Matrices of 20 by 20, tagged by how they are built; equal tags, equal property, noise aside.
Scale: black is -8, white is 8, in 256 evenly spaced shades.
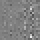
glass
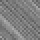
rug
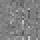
glass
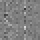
glass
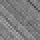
rug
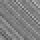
rug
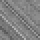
rug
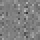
glass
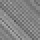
rug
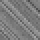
rug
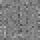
glass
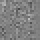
glass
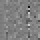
glass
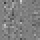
glass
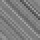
rug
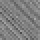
rug
